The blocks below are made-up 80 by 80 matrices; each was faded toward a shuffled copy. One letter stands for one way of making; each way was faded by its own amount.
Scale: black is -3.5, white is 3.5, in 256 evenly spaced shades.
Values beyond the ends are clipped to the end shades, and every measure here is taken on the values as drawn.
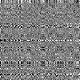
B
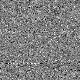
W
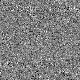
W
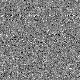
W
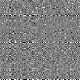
B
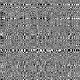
B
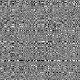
B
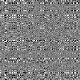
B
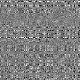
B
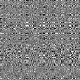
B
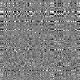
B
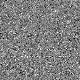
W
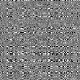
B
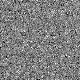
W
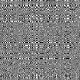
B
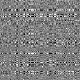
B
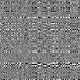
B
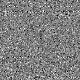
W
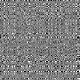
B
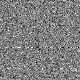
W
